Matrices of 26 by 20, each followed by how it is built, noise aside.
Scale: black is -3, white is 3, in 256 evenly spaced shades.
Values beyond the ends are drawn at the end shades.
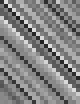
Toeplitz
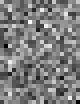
noise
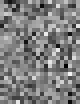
noise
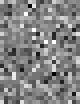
noise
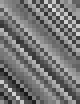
Toeplitz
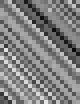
Toeplitz
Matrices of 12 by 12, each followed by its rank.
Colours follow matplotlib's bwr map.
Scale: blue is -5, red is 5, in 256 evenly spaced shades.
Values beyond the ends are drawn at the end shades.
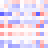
two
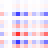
one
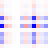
one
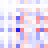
two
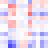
two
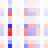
one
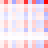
one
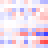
two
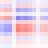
one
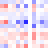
two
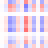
one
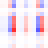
one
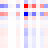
one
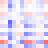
two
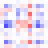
two
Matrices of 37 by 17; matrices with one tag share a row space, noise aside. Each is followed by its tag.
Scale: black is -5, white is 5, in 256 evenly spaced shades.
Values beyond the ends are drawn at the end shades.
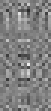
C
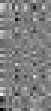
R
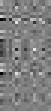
R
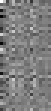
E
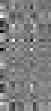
E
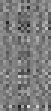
C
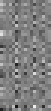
R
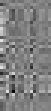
E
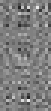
C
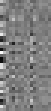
E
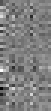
E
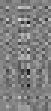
C
